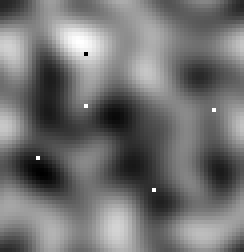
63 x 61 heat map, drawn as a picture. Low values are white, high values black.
Ninth with the lowest average: top middle. Slope: none. Histogram: bell-shaped. Lone odd cells: 5, 1 higher and 4 lower than their neighbours.
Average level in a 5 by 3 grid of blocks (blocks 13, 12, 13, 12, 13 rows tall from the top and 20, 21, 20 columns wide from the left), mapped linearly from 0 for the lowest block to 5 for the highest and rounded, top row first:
1 0 3
3 0 3
4 5 2
5 4 4
1 1 1
